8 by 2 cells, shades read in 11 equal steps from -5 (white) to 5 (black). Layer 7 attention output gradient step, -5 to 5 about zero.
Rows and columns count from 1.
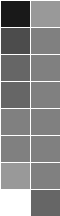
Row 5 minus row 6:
0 0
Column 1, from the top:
4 2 1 1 0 0 -1 -5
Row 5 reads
0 0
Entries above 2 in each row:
1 0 0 0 0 0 0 0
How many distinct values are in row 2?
2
